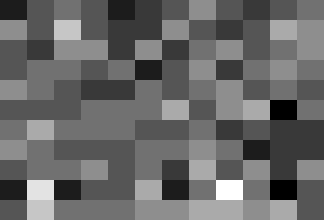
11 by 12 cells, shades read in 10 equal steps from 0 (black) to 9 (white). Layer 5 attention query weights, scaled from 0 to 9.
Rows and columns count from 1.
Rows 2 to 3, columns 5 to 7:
2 2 5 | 2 5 2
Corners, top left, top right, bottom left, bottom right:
1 4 3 3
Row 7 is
4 6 4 4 4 3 3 4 2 3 2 2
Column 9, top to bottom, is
3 2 5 2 5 5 2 4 3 9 6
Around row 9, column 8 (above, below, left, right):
5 4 2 3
